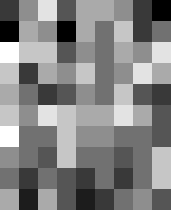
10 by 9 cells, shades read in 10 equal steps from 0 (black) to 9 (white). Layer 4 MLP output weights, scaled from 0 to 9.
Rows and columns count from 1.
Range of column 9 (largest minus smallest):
8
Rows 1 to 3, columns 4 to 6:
3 6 6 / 0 6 4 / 3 5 4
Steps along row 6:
down up down down same up down down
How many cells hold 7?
12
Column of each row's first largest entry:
3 7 1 8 7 3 1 4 9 1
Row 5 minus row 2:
6 -2 -3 3 -1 0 0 1 -2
